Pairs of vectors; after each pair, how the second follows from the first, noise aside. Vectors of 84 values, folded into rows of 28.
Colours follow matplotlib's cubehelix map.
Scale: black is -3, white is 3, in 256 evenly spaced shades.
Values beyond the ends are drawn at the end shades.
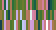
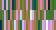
copied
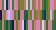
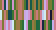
negated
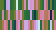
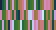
wrapped around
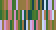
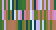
wrapped around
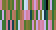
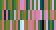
wrapped around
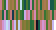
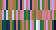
negated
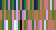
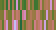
shrunk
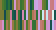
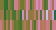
shrunk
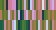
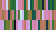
negated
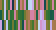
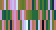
reversed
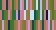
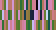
negated
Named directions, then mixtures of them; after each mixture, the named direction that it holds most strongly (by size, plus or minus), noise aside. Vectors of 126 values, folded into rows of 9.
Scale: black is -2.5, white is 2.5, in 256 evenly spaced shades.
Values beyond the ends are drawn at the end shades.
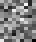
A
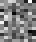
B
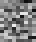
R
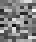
R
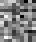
B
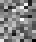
A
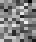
A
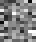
B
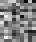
B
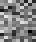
B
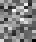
A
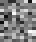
B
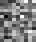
B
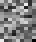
A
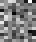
B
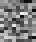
R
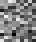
B
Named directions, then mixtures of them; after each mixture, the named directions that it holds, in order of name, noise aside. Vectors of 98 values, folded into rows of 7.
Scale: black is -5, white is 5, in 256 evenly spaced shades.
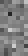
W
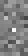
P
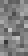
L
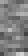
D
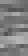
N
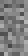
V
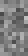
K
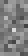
K, P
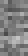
L, N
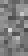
D, L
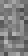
L, V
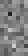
W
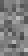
D, K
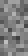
L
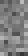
D, L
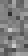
D, W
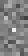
P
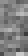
D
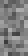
L, V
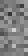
P, V, W
